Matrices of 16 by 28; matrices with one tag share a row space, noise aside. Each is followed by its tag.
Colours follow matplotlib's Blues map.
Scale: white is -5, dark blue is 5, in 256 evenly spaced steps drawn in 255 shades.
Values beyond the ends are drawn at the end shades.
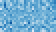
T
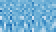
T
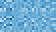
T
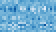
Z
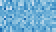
T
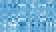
Z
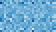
T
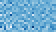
T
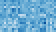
Z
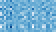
T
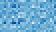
Z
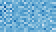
T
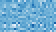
Z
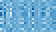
T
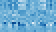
Z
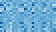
T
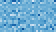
Z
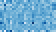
T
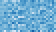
Z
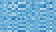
Z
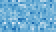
Z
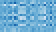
Z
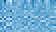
T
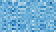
Z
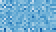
T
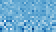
T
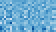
T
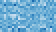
Z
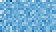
T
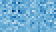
Z
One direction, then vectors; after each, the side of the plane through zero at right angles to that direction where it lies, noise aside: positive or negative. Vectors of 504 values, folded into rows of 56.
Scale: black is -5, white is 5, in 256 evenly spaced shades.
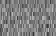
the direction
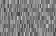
negative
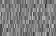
positive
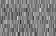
negative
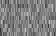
positive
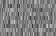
negative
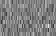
negative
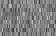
negative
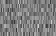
positive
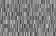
negative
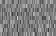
negative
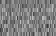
positive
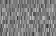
positive
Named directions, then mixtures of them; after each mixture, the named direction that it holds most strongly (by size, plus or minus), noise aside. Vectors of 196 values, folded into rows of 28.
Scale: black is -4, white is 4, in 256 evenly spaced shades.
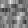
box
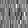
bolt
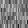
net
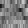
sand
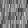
bolt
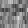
box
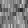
sand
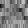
sand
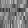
box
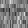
box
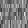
bolt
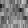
sand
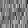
bolt
